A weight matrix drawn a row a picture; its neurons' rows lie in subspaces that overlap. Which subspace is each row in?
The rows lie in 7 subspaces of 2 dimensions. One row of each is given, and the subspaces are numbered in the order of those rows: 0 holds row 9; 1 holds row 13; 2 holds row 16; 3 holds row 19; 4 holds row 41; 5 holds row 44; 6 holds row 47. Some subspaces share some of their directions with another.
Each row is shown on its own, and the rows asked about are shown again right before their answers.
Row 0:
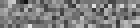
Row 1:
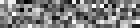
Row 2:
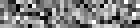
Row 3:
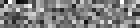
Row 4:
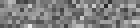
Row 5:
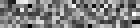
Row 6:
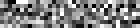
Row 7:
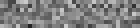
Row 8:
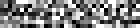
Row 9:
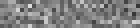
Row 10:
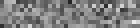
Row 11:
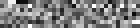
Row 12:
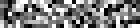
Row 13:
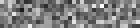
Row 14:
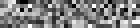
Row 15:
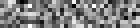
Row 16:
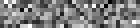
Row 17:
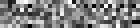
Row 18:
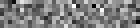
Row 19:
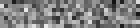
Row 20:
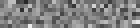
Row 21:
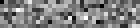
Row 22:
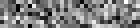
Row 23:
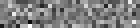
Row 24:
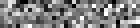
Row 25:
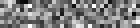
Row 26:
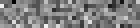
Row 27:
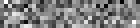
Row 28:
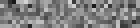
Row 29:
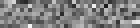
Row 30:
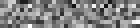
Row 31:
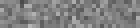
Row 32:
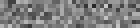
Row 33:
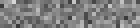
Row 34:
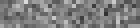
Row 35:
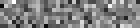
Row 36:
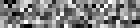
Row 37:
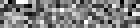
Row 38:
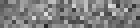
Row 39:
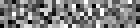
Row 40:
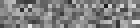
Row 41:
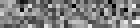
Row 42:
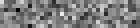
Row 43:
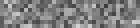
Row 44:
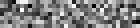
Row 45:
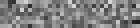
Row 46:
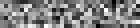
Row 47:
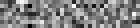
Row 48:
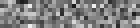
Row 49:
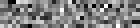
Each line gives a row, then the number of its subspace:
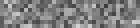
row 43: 2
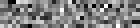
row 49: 4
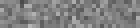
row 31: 6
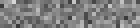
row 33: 3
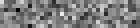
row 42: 1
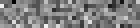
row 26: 3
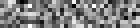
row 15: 6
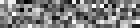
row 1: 1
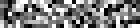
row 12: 0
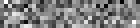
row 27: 2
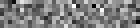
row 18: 5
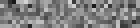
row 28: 3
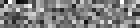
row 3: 2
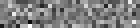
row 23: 5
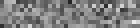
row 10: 6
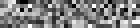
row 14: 4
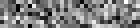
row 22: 0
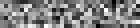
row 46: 3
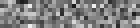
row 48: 6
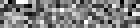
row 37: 2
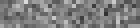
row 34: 0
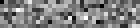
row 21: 1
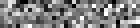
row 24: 0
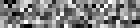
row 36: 2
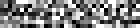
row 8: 3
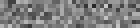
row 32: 4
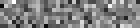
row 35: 3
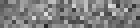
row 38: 4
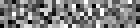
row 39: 5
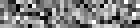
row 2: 0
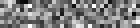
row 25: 6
